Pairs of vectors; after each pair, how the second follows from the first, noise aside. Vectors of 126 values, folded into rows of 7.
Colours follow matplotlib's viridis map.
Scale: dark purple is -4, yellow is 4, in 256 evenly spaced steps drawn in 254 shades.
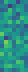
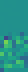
partly zeroed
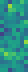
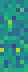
shuffled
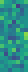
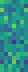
shuffled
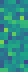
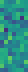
negated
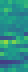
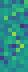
shuffled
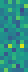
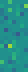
partly zeroed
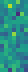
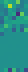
partly zeroed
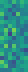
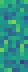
shuffled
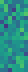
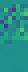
partly zeroed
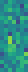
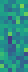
negated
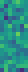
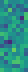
shuffled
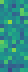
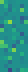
partly zeroed
